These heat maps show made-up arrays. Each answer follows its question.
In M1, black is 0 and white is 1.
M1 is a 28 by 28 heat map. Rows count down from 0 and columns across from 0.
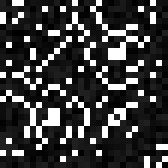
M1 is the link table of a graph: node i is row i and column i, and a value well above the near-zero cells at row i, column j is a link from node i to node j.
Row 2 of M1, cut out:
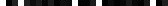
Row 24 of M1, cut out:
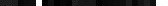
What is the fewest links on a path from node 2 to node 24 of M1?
4
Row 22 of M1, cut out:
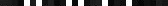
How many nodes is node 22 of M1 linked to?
6
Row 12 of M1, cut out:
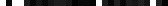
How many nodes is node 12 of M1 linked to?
5
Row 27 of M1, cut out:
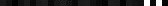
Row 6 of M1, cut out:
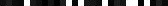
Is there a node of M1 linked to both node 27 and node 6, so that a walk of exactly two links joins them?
yes
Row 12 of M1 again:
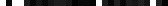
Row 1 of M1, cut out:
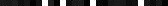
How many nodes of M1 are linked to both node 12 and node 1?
0
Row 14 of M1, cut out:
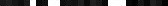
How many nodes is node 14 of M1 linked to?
6
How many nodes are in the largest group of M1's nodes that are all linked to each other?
7
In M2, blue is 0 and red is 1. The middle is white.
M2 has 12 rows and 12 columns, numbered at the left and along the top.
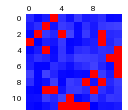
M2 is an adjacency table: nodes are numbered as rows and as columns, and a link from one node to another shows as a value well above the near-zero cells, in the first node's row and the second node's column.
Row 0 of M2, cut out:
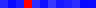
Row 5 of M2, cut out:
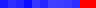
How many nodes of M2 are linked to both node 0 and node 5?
0
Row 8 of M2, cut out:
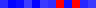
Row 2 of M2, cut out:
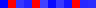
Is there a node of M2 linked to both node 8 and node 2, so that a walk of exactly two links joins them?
yes
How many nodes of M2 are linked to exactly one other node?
4
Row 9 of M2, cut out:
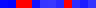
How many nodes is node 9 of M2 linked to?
3
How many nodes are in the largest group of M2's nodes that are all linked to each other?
2
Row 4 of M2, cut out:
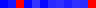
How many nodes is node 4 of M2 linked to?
2
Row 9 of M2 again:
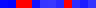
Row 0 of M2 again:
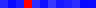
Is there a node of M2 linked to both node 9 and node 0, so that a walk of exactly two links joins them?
yes
